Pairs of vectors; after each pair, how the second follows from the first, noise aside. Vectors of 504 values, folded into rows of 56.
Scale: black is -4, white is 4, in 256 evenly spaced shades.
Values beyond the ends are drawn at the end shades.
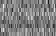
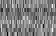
reversed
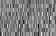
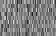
reversed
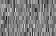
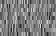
reversed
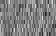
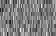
reversed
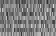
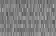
shrunk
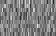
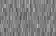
shrunk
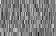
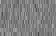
shrunk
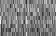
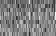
reversed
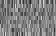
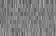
shrunk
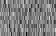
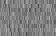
shrunk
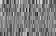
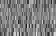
reversed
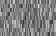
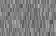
shrunk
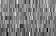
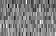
reversed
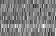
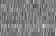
shrunk
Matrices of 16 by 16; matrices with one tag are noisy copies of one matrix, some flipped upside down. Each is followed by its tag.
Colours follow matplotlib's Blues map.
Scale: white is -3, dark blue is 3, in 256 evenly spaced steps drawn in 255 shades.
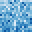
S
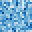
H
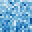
S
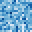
H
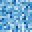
H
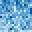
S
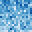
S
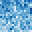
S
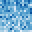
S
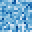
H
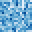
H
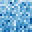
S
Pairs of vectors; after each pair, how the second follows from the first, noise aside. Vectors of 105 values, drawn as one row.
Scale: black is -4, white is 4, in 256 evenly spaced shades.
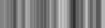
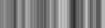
copied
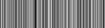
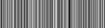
reversed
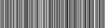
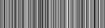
negated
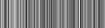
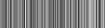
reversed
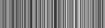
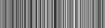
copied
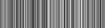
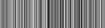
negated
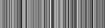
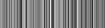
copied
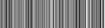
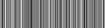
shuffled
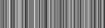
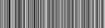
negated
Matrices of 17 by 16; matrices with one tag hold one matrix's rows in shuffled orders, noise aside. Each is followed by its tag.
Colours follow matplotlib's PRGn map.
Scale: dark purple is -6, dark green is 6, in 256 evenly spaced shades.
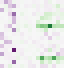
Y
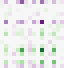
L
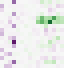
Y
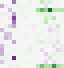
Y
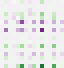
L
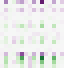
L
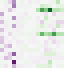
Y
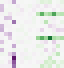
Y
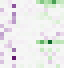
Y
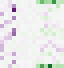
Y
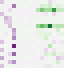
Y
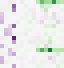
Y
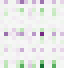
L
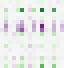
L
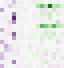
Y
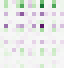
L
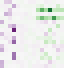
Y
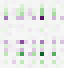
L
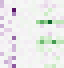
Y
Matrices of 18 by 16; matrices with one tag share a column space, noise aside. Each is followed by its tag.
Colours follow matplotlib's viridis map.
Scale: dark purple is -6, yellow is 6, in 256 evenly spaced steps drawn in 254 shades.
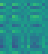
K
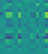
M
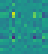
M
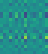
M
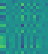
K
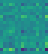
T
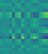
M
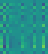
K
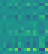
T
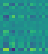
T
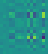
M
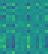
K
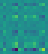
T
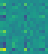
T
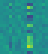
K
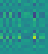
M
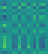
K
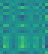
K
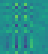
K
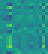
K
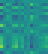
K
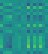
K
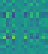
M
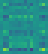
T
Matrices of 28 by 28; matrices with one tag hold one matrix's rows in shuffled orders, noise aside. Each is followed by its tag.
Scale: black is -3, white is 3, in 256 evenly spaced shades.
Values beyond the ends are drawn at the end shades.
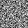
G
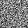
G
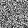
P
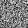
G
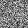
P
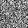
G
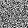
P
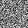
G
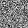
P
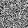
G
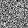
P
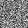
G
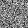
P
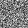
P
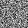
G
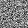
P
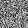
G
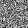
P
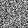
G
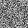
P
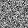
P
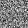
P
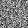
G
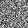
G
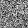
P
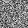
G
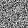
P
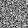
G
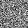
G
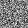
P
